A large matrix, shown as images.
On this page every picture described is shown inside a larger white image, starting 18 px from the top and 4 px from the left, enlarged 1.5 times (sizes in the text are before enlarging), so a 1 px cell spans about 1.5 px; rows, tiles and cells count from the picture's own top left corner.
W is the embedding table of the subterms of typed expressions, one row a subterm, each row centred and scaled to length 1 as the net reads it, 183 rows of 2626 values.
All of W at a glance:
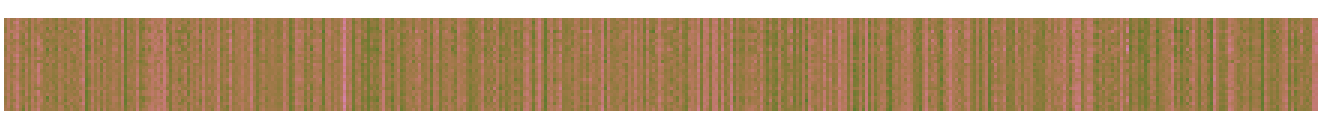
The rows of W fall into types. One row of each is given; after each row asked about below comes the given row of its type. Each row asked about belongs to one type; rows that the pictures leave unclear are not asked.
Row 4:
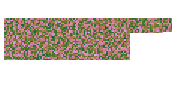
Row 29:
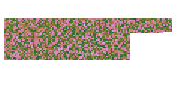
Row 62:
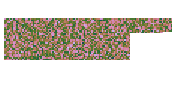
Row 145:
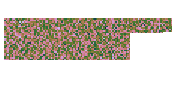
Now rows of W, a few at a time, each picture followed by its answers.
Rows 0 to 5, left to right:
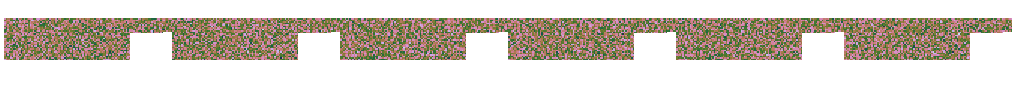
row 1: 4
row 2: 62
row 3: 62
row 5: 29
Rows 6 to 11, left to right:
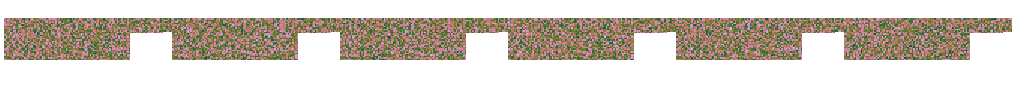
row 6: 145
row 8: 4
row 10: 4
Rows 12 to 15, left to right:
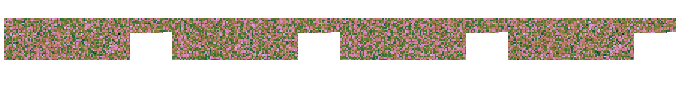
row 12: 145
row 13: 62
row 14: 4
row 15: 4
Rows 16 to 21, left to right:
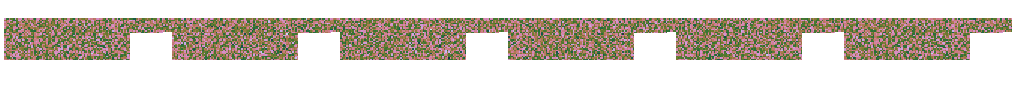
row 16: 29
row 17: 29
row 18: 4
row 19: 62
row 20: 4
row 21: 29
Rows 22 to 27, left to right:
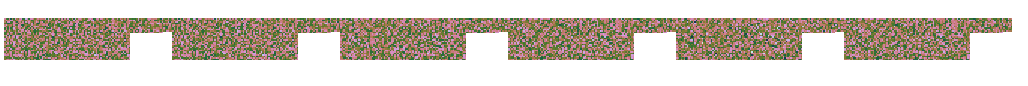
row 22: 4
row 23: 4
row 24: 29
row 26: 29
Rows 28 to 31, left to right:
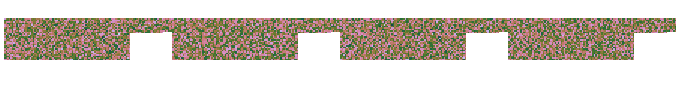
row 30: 145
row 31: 145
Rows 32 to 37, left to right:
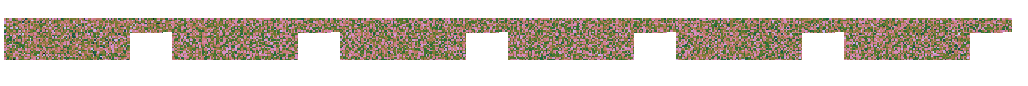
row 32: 29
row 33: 29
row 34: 145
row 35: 4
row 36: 145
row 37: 29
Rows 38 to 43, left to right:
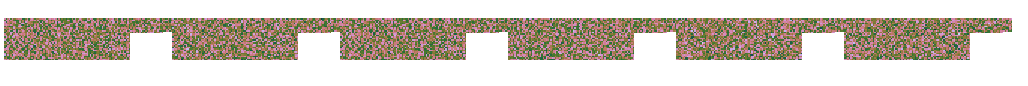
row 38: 145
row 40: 145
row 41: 4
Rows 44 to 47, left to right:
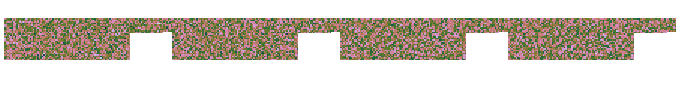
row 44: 62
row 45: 62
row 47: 29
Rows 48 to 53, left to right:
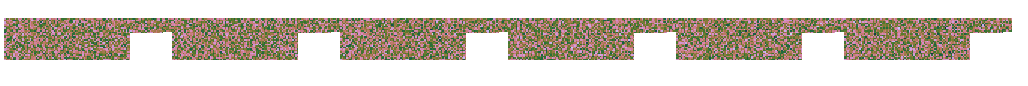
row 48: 29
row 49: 145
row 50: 145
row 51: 62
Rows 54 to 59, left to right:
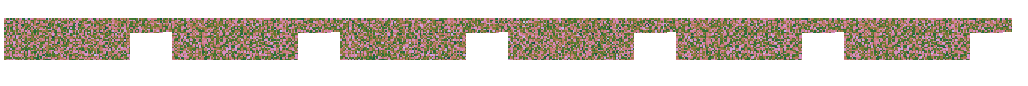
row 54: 4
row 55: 29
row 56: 62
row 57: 145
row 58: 29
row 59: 29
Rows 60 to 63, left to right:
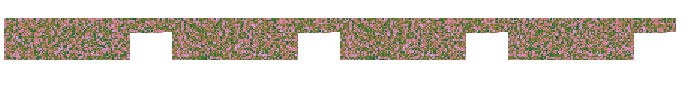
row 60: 29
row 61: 62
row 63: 4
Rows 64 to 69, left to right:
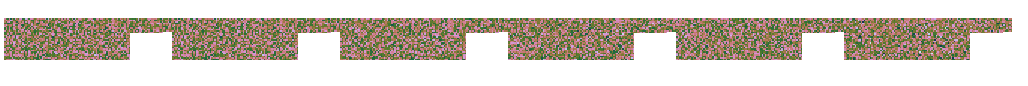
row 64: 4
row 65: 4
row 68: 145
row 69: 29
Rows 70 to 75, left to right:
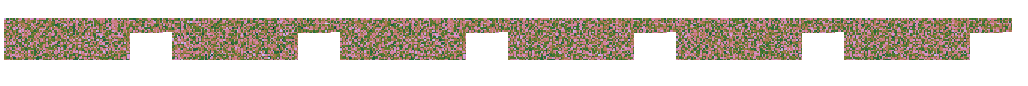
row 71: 62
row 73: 4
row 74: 145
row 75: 4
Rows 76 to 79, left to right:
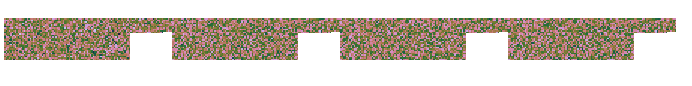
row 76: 4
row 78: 29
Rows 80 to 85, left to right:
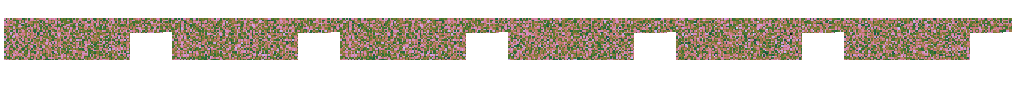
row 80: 145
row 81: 62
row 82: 62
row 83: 145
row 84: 145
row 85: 4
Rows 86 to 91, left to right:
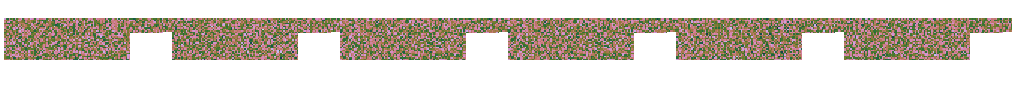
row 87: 4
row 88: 29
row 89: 29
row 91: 4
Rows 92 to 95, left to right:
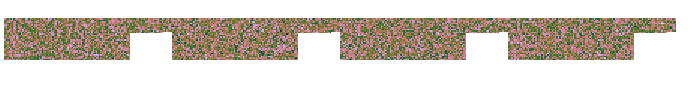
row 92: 62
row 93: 4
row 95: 62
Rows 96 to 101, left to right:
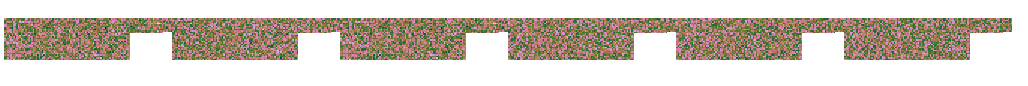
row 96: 62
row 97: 4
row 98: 62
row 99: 29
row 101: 145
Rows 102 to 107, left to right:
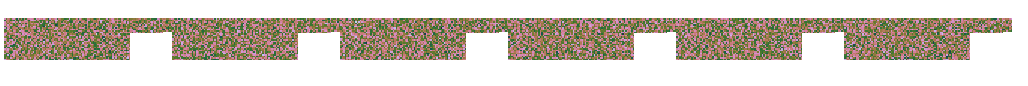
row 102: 145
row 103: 4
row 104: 145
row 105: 62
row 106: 145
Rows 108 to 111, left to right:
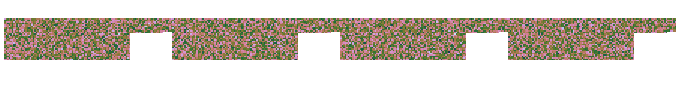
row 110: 29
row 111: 4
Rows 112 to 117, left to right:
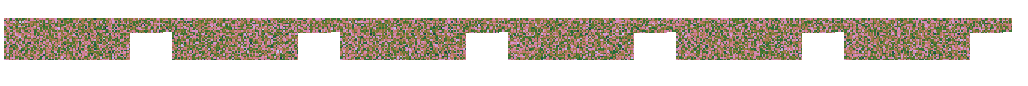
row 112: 145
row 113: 4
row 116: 145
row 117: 62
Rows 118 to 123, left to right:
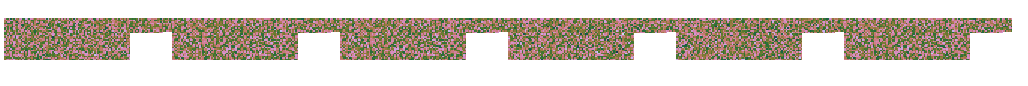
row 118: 4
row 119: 29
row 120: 29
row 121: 29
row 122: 145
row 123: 29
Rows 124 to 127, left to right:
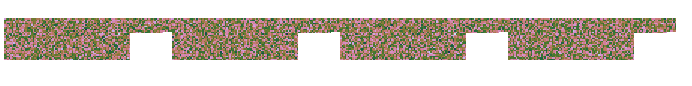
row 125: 62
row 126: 29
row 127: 4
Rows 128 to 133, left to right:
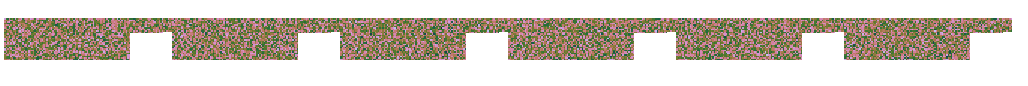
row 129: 145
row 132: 4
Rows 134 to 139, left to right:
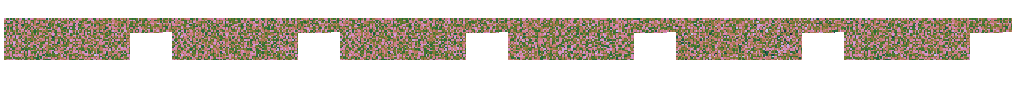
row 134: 4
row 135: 145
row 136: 145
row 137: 29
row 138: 4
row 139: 4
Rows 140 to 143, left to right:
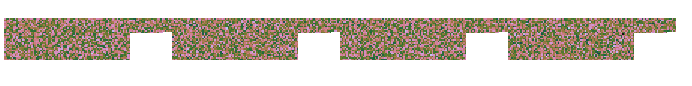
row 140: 29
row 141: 4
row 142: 4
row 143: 145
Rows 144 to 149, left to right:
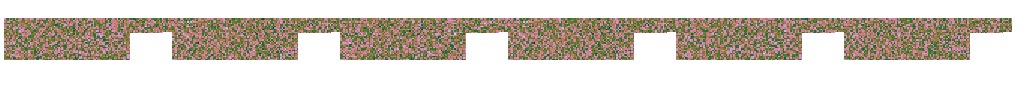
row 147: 145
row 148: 29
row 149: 145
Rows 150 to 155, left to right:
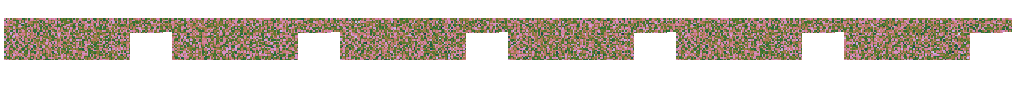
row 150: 145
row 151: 29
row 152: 145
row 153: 62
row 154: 145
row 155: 29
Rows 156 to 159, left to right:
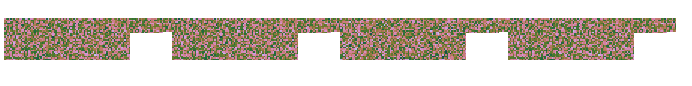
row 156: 4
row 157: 4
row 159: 4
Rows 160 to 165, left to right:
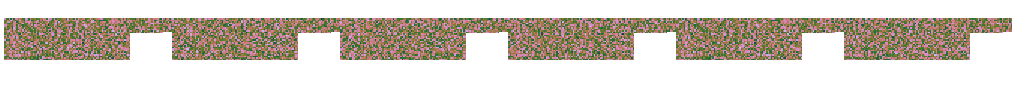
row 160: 62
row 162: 29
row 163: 62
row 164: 62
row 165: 4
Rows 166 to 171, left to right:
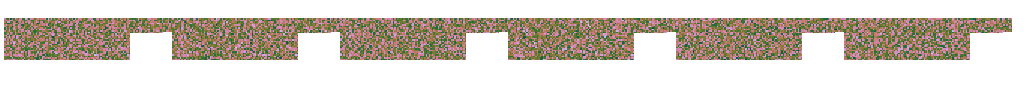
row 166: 4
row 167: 62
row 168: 145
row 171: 29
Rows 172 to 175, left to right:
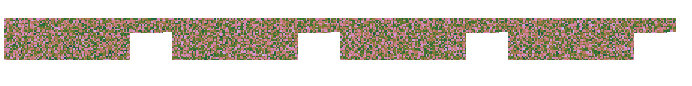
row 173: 4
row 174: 145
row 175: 4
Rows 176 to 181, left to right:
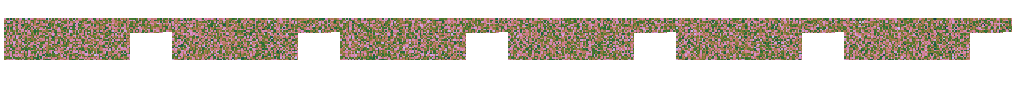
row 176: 4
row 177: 145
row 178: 62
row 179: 145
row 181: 145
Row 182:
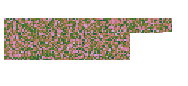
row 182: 62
